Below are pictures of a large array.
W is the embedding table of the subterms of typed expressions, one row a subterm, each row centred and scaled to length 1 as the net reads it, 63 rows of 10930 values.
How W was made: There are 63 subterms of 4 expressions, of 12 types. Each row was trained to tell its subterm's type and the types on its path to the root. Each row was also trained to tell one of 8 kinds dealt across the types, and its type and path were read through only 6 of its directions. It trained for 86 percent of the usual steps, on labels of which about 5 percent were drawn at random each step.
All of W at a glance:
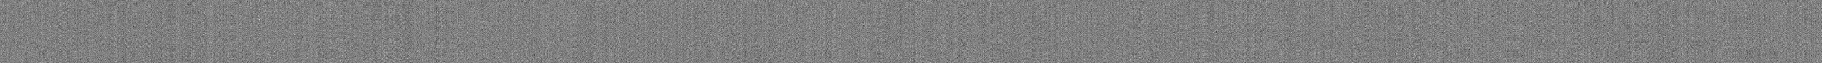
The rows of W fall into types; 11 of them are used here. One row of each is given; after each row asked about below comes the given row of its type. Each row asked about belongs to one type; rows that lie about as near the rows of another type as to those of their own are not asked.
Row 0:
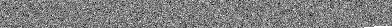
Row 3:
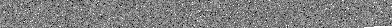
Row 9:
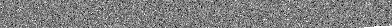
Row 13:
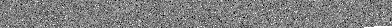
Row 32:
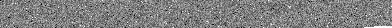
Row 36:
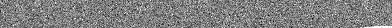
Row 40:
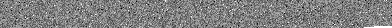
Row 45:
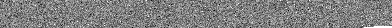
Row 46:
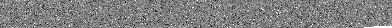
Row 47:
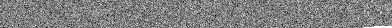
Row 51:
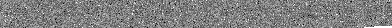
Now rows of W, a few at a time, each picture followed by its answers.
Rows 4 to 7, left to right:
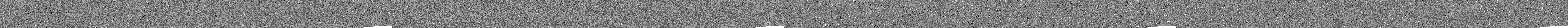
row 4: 46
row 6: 36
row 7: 40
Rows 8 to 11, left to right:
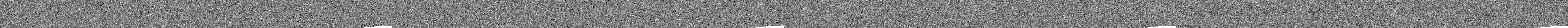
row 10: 36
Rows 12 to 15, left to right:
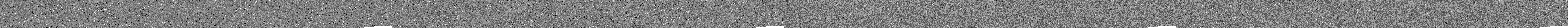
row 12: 32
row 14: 36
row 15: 9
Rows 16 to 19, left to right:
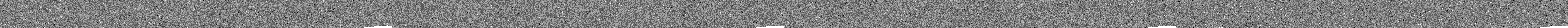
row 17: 0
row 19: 9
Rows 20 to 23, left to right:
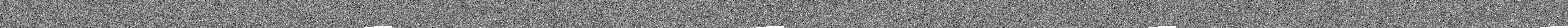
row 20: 0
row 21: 13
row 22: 32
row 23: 9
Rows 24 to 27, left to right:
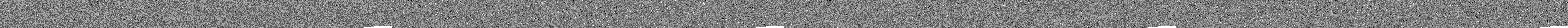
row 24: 46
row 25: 47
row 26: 47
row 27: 51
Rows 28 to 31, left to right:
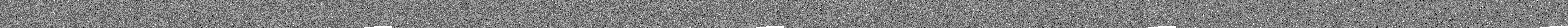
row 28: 32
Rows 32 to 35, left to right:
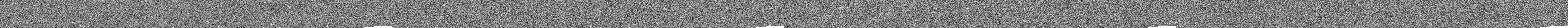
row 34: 45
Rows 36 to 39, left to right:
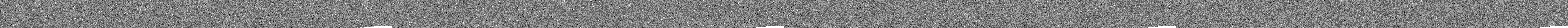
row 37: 51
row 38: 13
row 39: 9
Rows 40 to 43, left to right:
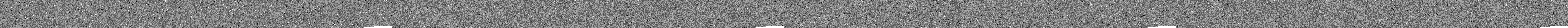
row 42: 45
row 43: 32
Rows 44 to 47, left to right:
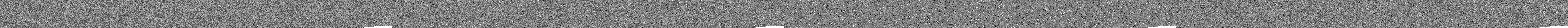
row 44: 0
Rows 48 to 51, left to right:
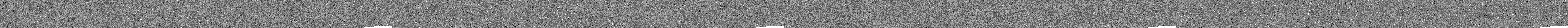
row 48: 0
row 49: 13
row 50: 9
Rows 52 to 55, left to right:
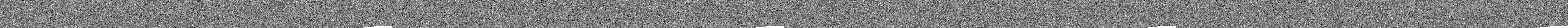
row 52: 45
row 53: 51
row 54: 51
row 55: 40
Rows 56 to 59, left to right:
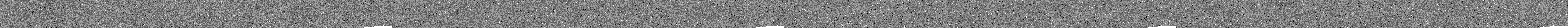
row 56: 13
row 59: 36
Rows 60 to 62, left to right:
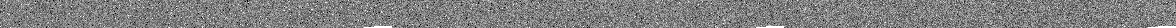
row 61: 13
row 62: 36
